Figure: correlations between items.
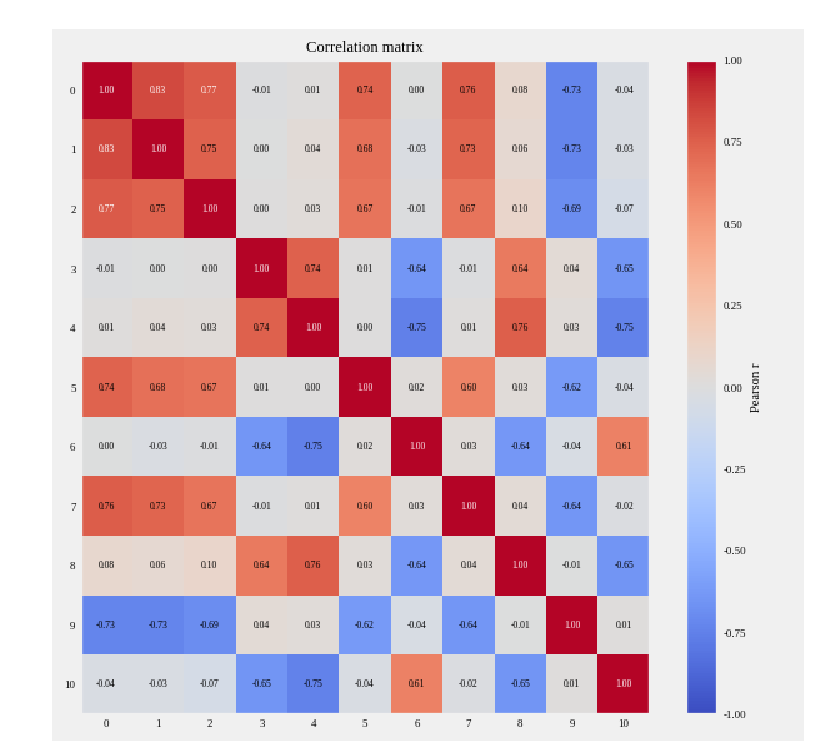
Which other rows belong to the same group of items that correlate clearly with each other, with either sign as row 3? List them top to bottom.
4, 6, 8, 10
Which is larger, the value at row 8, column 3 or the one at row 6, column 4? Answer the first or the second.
the first
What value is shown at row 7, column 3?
-0.01
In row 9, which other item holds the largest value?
3
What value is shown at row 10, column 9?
0.01
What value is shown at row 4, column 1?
0.04
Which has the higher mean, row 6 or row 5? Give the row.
5
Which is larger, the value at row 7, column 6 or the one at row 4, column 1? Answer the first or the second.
the second
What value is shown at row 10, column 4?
-0.75
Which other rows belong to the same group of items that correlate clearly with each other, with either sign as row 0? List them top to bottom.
1, 2, 5, 7, 9
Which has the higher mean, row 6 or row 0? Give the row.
0
